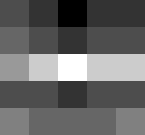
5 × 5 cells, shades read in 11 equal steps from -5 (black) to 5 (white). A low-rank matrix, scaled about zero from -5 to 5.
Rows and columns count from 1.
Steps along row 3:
up up down same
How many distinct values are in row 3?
3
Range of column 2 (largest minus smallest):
6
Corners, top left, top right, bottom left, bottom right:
-2 -3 0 0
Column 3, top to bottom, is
-5 -3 5 -3 -1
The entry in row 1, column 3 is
-5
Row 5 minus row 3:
-1 -4 -6 -4 -3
